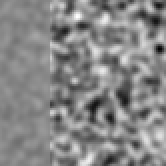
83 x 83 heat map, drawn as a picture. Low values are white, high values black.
There are no lone odd cells. The halves do not mirror each other. A vertical seam about 30% of the way across splits the table, and the left part is calmer. Overall the values sit about 50% of the way up the scale. The texture is blotchy. No overall slope runs across the table.
